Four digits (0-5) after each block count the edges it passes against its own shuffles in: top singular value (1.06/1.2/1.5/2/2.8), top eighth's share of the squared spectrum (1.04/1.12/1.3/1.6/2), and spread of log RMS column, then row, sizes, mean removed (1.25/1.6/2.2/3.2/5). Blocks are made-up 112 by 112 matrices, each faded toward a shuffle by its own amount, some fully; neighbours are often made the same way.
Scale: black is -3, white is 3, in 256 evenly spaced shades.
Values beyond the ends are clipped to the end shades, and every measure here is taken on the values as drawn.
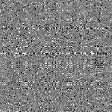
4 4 2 3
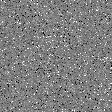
0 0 0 0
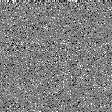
4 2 0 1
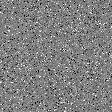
0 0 0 0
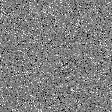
2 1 0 0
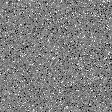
0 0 0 0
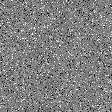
0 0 0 0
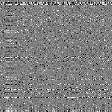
5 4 2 3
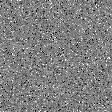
2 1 0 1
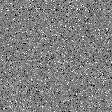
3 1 0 1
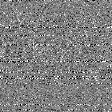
2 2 0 4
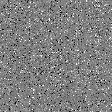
3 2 1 1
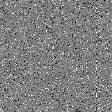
3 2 1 0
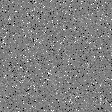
0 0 0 0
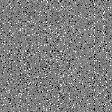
4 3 2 1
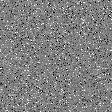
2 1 0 0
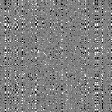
5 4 4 3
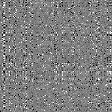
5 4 3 2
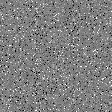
3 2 1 0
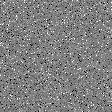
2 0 0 0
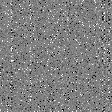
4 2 2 0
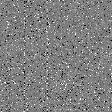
3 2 1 0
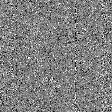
1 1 2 0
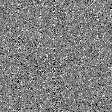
1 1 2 0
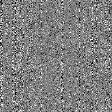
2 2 4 0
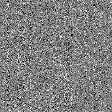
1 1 3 0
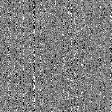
2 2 4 0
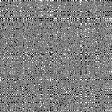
5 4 3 3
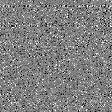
4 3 1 2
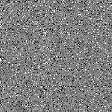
4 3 1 2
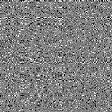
4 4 2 3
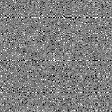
4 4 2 3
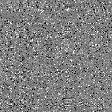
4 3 1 2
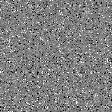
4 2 1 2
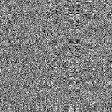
4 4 2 2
